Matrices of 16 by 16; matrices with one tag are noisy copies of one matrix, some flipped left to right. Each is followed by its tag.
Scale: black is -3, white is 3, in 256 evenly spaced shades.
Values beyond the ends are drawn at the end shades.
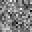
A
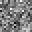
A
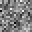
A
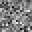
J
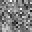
A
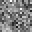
A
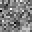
A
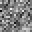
A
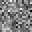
A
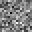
J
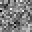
A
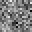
A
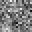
A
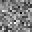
J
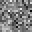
A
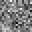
A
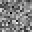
J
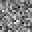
J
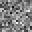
J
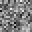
A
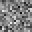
J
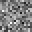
J
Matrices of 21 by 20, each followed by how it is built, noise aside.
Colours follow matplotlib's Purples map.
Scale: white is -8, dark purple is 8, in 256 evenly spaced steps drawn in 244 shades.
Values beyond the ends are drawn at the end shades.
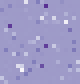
sparse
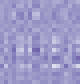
low rank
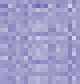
low rank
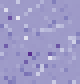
sparse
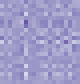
low rank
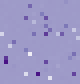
sparse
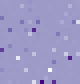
sparse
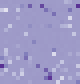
sparse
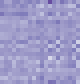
low rank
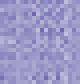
low rank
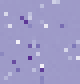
sparse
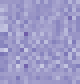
low rank
